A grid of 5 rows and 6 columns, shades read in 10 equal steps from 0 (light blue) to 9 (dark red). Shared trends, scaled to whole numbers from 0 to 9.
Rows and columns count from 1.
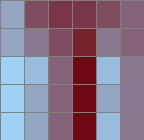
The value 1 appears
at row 3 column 2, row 3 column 5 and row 5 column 5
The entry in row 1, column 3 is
7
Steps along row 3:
up up up down up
